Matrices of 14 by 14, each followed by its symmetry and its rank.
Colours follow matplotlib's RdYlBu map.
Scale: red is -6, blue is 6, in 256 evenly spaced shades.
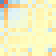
symmetric, rank two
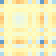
symmetric, rank one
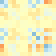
symmetric, rank three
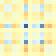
symmetric, rank one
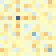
symmetric, rank three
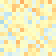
antisymmetric, full rank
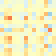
neither, rank two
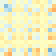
symmetric, rank two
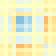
symmetric, rank one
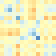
symmetric, rank three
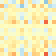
neither, rank two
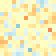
antisymmetric, full rank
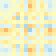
symmetric, rank two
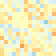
antisymmetric, full rank
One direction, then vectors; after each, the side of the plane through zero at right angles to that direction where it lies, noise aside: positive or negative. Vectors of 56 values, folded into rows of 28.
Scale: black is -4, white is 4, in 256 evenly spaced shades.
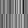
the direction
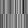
positive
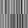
negative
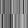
positive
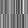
negative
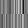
positive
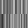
positive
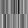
negative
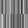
negative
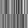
negative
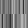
positive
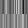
positive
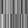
negative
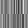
negative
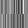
negative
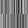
negative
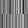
positive
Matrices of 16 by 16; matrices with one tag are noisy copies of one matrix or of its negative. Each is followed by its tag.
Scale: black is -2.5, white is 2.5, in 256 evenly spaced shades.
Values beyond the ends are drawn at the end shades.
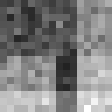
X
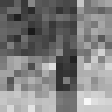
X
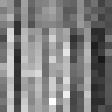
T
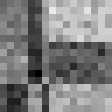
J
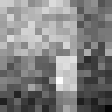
X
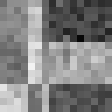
J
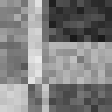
J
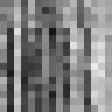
T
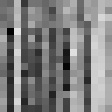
T
